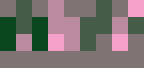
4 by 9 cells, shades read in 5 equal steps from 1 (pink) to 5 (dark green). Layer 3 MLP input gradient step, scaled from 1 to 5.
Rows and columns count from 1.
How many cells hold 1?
3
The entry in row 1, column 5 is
3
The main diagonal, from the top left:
3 4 5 3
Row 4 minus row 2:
-2 -1 -2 1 1 -1 -1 1 -1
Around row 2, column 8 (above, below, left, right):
3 1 4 4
